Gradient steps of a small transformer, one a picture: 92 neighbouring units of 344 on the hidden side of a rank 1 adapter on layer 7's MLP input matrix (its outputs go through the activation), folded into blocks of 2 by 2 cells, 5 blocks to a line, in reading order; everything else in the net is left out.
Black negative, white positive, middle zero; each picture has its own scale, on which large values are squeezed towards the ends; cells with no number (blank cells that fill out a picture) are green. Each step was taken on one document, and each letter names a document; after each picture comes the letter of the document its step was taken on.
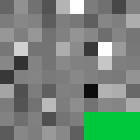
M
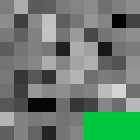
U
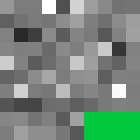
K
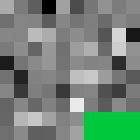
K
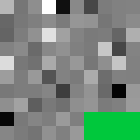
K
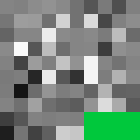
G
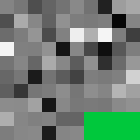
U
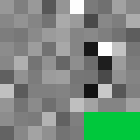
M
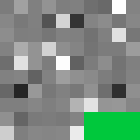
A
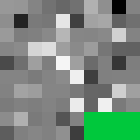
A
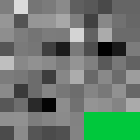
U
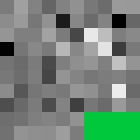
U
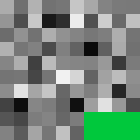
G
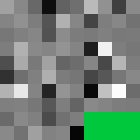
M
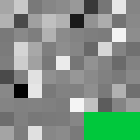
A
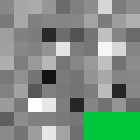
U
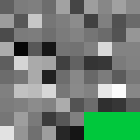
G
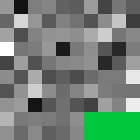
U
